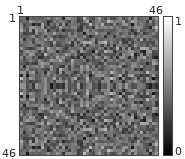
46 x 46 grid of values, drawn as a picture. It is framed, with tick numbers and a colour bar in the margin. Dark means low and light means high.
The top and bottom halves mirror each other. Overall the values sit about 40% of the way up the scale. No regular stripes run through it. No single row or column stands out from its neighbours. No seam splits the table. Fine speckle covers the field.
